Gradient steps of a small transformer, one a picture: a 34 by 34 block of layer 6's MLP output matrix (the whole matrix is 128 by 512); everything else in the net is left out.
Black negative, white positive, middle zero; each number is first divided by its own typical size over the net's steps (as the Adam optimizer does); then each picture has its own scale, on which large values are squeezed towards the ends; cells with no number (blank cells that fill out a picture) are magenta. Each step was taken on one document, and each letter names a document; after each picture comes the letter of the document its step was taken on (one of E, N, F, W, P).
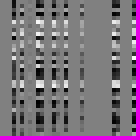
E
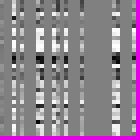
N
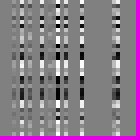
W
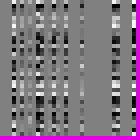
E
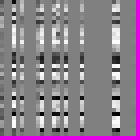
N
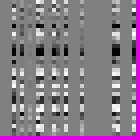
E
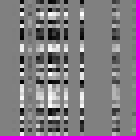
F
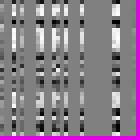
N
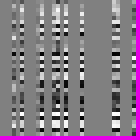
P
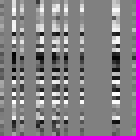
N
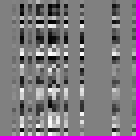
F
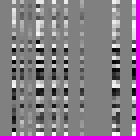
E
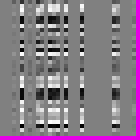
F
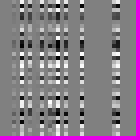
W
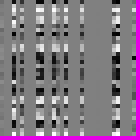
N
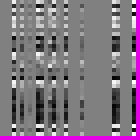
E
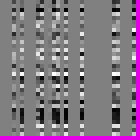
P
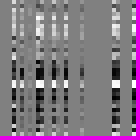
E
